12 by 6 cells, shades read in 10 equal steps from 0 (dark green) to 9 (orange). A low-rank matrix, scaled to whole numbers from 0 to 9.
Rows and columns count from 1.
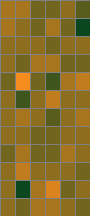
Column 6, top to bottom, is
3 0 5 4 7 5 6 5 5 4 5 4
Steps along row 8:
same down same up same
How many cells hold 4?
19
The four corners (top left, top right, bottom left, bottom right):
6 3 5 4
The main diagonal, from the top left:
6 5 5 6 6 5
